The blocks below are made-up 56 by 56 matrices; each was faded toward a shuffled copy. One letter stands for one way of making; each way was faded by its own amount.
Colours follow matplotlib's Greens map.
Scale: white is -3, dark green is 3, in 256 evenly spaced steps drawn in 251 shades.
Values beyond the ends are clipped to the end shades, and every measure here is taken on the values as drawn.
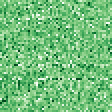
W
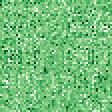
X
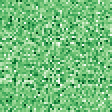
W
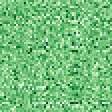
W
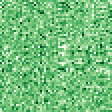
W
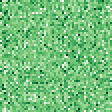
X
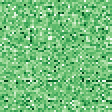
W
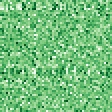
W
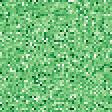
X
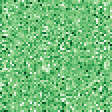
X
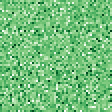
X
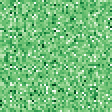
X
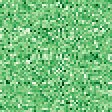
W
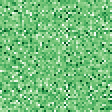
X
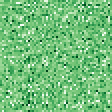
X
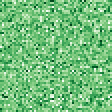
W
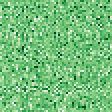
X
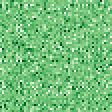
X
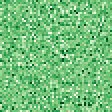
X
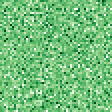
X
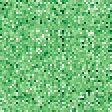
X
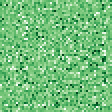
X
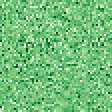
X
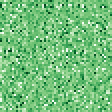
X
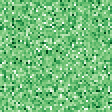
X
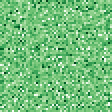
X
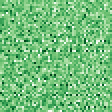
W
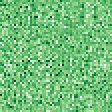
W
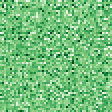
W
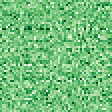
W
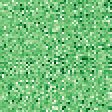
X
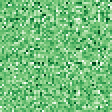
W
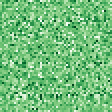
W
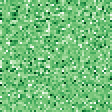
X
